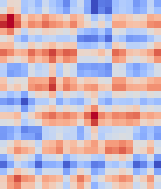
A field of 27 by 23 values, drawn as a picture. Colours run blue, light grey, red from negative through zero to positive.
The top left is the ninth with the highest average. No overall slope runs across the table. Stripes running across repeat 6 times from top to bottom.
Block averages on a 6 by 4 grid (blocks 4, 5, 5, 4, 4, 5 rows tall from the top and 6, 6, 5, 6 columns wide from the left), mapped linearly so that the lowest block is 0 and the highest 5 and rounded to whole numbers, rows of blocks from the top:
5 3 0 3 / 4 4 1 3 / 2 4 2 3 / 1 4 5 4 / 1 3 4 3 / 3 2 2 2
